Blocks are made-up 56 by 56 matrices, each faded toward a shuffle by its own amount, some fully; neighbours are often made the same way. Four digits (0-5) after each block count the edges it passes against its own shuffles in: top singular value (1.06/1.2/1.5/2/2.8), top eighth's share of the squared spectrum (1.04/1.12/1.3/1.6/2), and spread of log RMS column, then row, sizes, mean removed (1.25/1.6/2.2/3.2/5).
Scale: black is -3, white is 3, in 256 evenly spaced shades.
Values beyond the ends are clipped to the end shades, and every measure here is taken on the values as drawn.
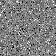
2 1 0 0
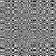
5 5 4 4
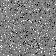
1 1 0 0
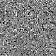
3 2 1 0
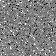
1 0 0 0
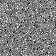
1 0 0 0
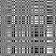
5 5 4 4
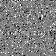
3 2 0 1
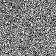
0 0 0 0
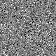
0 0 0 0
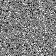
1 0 0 0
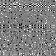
4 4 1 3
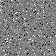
0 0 0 0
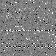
4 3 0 2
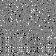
3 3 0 2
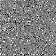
3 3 1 1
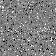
0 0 0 1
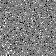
0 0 0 0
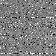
2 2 0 2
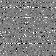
2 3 0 2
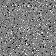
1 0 0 1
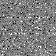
1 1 0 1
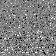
1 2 0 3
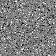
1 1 0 0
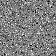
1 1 0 0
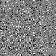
3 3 1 1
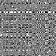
5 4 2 3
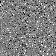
2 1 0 0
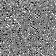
2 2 0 0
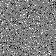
0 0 0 0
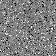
1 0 0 0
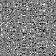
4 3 1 1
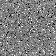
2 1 0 0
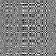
5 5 4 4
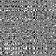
4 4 2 3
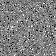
2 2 0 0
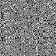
3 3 1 2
